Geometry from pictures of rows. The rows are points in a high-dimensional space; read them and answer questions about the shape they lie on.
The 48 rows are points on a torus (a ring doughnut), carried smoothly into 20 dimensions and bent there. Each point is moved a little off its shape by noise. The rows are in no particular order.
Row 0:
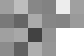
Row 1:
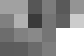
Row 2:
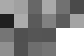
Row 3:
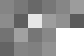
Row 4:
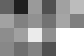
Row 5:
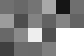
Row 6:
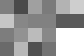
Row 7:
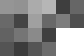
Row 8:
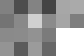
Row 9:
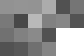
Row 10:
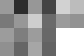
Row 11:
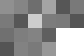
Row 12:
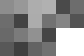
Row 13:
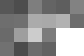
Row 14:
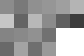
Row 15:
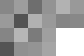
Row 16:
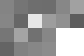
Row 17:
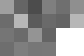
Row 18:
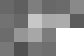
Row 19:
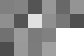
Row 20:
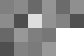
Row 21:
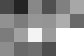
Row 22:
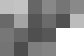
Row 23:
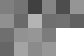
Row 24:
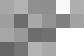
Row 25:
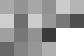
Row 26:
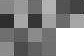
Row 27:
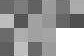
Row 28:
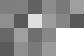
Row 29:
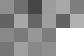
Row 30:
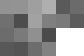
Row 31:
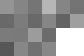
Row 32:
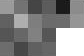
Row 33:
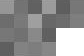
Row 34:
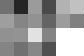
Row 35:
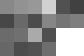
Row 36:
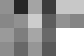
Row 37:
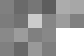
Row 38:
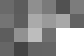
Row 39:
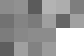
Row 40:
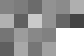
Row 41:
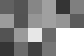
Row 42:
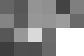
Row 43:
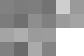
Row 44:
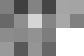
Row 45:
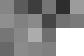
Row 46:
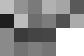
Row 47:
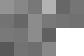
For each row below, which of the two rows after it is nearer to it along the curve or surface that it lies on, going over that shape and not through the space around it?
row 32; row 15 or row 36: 15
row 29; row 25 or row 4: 25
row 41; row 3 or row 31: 3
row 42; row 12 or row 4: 12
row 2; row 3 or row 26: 26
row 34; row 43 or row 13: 13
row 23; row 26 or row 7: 7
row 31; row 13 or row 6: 13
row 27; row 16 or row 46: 16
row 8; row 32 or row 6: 6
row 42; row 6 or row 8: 8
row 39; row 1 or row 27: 1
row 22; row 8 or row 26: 26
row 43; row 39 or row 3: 3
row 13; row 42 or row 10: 42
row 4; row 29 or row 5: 5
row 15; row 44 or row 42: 44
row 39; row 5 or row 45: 45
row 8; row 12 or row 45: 12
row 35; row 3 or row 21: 3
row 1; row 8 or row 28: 28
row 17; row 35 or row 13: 35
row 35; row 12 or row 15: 12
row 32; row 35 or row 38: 35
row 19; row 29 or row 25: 25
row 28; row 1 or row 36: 36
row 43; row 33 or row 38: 38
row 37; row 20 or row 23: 20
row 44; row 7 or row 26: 7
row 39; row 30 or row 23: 30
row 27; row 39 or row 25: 25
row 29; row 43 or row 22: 22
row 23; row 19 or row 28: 19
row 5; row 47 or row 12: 12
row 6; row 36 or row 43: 36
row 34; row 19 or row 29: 19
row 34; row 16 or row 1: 16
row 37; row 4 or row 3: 3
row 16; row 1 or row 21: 21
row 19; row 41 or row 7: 7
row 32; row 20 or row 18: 20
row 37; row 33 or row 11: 11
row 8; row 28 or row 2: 28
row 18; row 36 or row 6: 36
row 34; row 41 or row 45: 41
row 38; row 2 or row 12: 12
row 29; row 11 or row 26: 11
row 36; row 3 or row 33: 3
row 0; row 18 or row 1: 18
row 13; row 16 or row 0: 16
